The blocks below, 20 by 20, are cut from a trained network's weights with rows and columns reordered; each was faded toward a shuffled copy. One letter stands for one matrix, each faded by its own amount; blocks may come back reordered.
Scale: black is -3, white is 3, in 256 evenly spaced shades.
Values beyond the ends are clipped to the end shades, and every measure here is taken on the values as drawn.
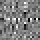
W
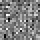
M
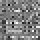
W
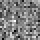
M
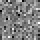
M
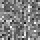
M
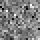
M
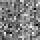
M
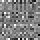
W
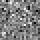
M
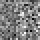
M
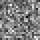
M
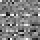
W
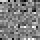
W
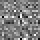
W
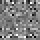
W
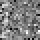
M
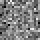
M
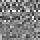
W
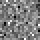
M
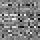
W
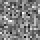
M
